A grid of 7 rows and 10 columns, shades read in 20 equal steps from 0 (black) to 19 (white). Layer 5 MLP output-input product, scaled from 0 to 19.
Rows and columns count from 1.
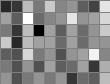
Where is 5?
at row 1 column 9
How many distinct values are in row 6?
8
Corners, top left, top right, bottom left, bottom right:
3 17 11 14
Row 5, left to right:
7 6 16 9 11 6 11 12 18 10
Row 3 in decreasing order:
15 14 12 12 11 9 8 7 4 0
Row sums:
95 123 92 106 106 88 90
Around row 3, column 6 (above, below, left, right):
11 8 12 12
